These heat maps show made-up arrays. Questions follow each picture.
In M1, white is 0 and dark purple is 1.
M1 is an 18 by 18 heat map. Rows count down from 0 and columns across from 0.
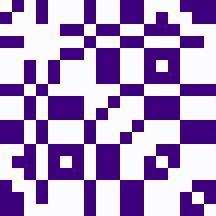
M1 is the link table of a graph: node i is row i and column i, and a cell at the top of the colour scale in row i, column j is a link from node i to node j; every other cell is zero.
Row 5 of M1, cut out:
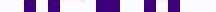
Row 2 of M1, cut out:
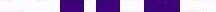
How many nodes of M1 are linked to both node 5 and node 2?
4
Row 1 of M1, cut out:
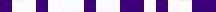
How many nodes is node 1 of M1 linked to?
8
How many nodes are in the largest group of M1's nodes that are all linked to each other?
7
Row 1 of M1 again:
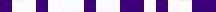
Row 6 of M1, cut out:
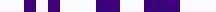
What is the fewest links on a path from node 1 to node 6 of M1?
2
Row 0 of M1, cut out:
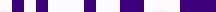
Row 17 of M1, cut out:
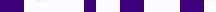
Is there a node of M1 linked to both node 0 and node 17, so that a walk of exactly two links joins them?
yes
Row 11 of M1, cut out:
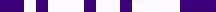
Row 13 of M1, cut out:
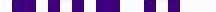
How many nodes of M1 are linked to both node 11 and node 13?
1
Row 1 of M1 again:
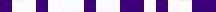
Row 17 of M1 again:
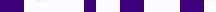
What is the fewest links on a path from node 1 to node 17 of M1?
1
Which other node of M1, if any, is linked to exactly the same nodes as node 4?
node 2
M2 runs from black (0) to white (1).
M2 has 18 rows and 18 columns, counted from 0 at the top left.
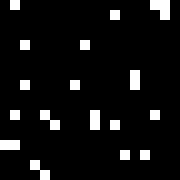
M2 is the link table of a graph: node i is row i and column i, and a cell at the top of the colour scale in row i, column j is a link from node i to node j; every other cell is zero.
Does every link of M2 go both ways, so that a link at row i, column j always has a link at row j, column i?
no
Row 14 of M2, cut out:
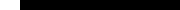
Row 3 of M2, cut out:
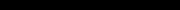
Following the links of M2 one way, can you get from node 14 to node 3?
yes
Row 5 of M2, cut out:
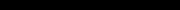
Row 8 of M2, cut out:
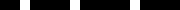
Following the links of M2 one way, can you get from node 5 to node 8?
no
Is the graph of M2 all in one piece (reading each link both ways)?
no
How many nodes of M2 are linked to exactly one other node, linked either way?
3
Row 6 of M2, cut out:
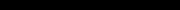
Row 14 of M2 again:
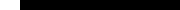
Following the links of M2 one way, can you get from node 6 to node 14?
no
